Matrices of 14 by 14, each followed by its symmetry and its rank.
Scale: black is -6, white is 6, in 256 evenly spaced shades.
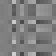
neither, rank one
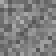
symmetric, full rank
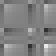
symmetric, rank one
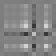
symmetric, rank one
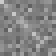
symmetric, full rank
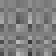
neither, rank one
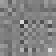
symmetric, rank three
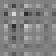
symmetric, rank one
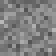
neither, full rank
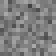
neither, full rank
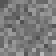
symmetric, full rank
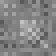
symmetric, rank three
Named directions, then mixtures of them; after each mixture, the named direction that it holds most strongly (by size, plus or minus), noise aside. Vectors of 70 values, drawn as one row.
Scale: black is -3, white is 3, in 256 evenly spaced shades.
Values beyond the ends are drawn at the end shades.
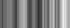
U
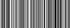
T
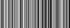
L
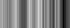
U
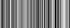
T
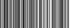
L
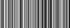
L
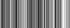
U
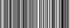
L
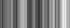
U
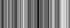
U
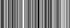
L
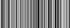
T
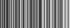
L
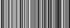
L
